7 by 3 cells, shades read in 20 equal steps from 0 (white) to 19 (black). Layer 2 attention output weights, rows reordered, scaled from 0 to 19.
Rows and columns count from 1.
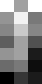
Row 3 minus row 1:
9 -3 9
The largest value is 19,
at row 7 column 1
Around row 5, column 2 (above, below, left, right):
7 10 8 17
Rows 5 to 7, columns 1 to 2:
8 7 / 11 10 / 19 15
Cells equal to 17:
2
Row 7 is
19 15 17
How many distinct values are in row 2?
3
